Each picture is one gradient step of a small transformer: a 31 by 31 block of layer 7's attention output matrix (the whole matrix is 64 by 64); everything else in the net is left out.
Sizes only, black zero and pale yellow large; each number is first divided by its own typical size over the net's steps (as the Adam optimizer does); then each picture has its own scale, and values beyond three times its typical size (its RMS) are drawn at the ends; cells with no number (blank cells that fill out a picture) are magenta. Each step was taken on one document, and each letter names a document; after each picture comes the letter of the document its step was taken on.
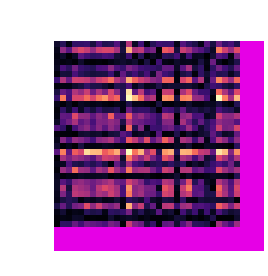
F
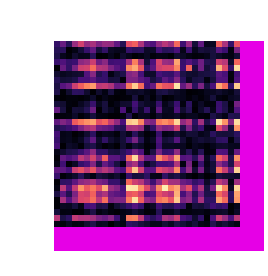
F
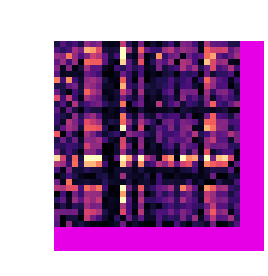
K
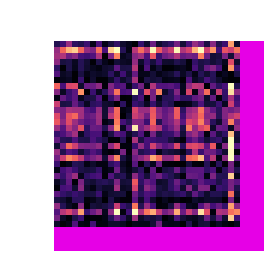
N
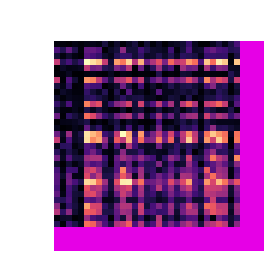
K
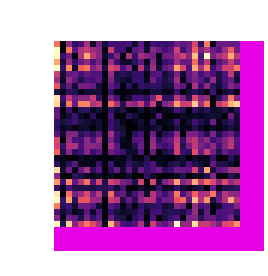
N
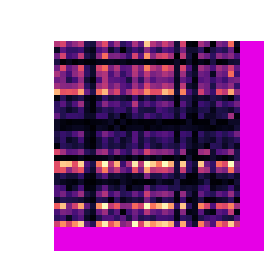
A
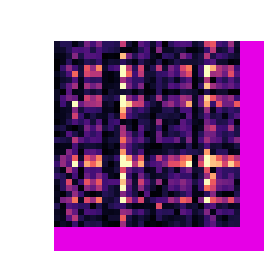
K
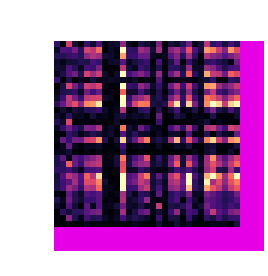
K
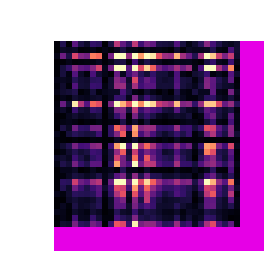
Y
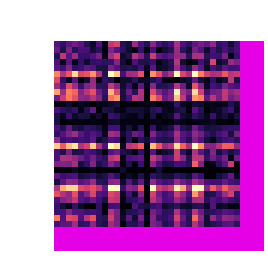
N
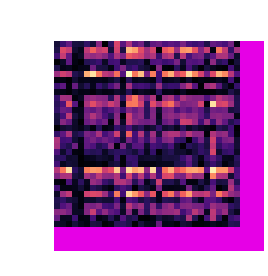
N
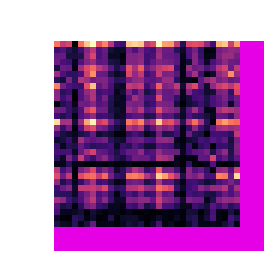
F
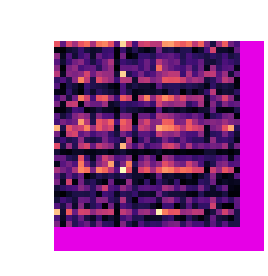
F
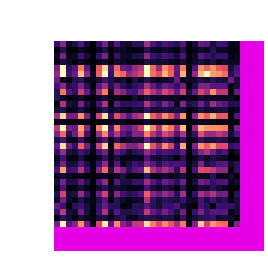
A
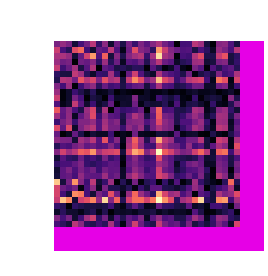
F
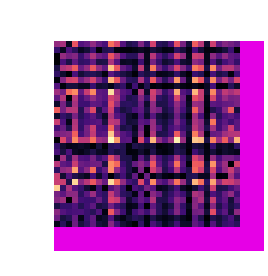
N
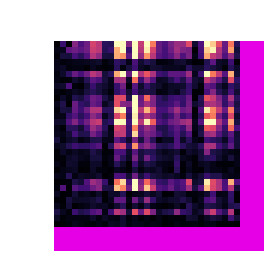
Y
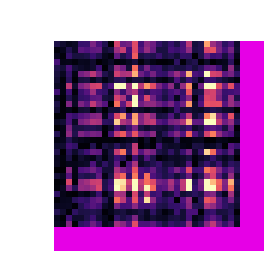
Y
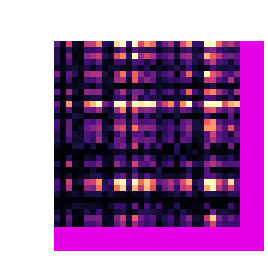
Y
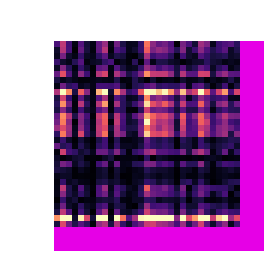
A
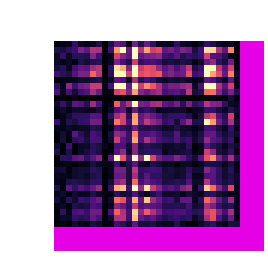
Y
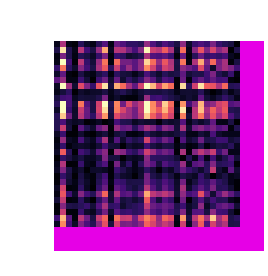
A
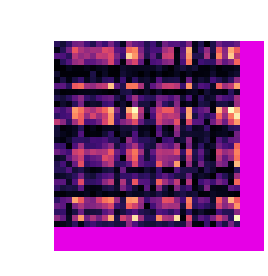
F
